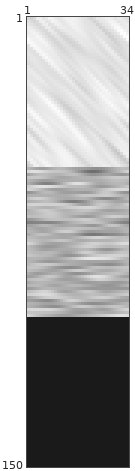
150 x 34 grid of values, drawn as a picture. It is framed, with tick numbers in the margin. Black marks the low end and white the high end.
The table splits into 3 rows of 1 panel. Panel 1,1: very high, slanting down to the right, faint in contrast. Panel 2,1: high, streaked across. Panel 3,1: very low, flat.
